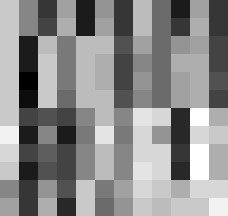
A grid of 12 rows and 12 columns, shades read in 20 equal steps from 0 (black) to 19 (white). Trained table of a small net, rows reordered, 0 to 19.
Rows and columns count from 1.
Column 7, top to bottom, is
4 4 6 5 5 6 10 9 10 10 12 11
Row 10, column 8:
17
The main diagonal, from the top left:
15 10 14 9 14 14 10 16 16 3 16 18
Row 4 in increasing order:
2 5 5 8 9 10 13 13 13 14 15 15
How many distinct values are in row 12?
9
